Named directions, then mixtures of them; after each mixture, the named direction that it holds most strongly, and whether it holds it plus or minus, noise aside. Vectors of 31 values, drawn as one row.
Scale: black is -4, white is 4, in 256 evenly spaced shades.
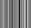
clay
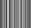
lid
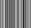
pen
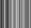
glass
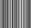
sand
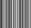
sand, minus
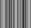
pen, plus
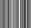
clay, minus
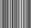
sand, plus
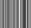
clay, minus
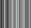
glass, plus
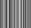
lid, plus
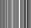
clay, minus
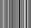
clay, plus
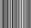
sand, plus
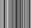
glass, minus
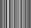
lid, plus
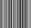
sand, minus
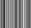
pen, minus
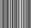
sand, plus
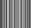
lid, plus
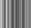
glass, minus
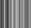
glass, plus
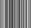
clay, plus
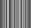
lid, plus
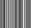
pen, minus
